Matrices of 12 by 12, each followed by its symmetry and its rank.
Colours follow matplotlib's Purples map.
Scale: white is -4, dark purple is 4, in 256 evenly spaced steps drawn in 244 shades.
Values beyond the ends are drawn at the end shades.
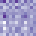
neither, rank two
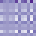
neither, rank one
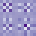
symmetric, rank two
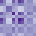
symmetric, rank two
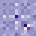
symmetric, rank two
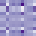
neither, rank one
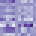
neither, rank two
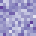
neither, full rank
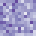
neither, full rank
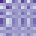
neither, rank one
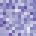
neither, full rank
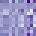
neither, rank two
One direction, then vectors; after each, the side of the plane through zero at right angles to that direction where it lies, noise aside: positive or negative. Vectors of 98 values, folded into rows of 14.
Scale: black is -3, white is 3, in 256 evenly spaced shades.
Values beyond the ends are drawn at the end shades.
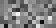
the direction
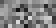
positive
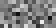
negative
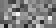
positive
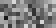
negative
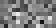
positive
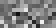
negative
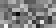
negative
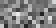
positive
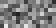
negative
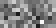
negative
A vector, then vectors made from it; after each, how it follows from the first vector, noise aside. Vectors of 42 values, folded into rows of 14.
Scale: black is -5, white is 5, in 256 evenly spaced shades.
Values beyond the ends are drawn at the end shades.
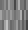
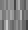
copied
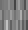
copied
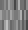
copied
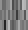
wrapped around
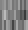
wrapped around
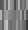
copied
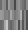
copied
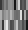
scaled up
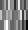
scaled up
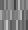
copied
